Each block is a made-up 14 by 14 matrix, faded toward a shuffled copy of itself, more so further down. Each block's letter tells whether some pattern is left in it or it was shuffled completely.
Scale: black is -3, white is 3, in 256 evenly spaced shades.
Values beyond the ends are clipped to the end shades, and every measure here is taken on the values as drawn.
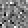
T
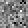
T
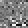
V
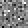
T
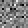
V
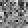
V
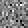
V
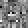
V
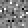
T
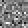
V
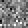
T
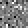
T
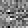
V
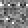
V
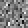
T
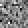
T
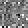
V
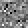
T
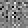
V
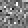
T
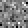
T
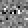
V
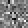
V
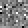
T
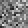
T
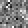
T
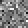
T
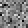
T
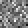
T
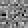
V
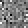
T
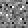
T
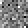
T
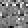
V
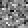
T
